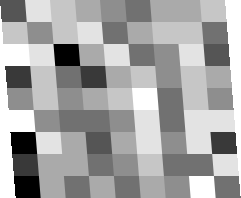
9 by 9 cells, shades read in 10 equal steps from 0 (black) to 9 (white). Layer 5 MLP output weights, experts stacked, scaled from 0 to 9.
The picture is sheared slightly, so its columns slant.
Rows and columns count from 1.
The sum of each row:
52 55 51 46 55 55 46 46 44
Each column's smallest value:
0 5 0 2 4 4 4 4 2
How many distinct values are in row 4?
5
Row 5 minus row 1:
2 -1 -2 0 2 5 -2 1 -2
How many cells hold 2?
4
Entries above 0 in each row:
9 9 8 9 9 9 8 9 8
